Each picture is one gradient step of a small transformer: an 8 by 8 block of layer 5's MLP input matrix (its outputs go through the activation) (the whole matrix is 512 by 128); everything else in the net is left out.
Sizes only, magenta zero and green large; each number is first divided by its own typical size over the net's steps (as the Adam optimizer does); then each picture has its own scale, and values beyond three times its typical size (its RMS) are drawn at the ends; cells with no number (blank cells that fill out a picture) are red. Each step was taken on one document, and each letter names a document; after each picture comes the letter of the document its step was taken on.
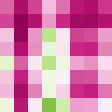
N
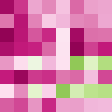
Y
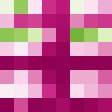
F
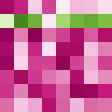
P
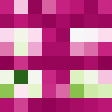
F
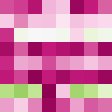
P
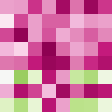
F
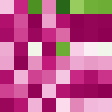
Y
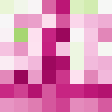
F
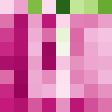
Y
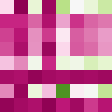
Y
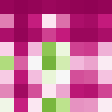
N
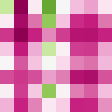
N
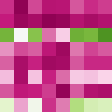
F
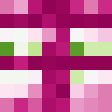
F
